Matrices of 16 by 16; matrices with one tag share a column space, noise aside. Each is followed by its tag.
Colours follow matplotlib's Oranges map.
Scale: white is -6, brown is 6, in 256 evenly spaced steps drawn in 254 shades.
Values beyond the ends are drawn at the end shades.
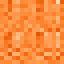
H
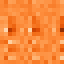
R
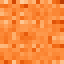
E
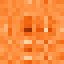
R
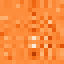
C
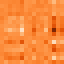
R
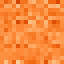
E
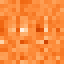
R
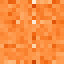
E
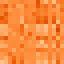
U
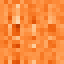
U
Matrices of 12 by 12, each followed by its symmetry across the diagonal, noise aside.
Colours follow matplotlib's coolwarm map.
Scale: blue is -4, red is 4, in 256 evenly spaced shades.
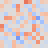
symmetric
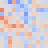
antisymmetric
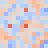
symmetric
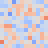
neither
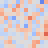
neither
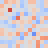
symmetric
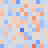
neither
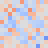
symmetric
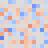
neither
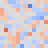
antisymmetric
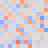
antisymmetric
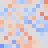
antisymmetric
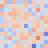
symmetric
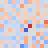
antisymmetric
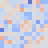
symmetric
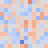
neither
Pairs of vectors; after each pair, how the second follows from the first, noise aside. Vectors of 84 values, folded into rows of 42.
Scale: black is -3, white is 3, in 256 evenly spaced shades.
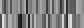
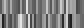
negated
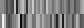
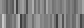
shrunk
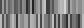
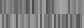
shrunk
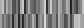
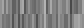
shrunk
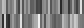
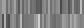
shrunk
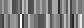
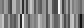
negated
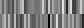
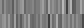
shrunk
